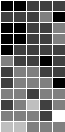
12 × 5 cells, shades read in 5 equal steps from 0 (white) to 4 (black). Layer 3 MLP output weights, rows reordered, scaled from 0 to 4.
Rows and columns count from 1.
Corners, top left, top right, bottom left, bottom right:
4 3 1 2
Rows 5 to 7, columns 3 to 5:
3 3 3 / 3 4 3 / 2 3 3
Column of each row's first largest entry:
1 5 1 1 1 4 1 5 3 1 4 3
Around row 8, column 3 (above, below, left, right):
2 3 2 2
